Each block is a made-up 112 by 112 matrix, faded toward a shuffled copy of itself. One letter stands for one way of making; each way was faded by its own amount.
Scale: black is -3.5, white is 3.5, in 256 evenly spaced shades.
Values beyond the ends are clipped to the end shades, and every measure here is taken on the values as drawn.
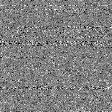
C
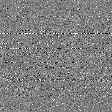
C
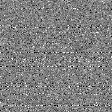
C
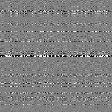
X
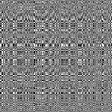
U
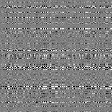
X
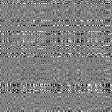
X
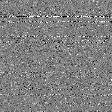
C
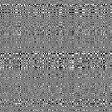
X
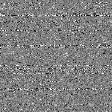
C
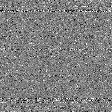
C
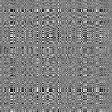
U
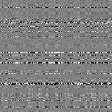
X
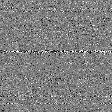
C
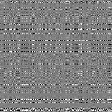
X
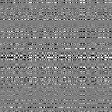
X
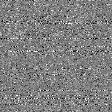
C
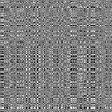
U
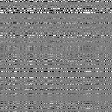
X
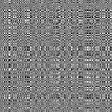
U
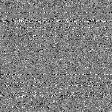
C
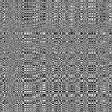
U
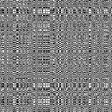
U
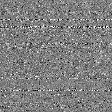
C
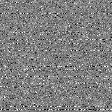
C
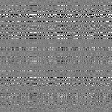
X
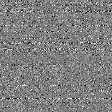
C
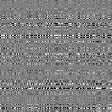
X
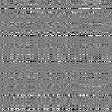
X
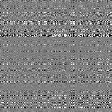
X
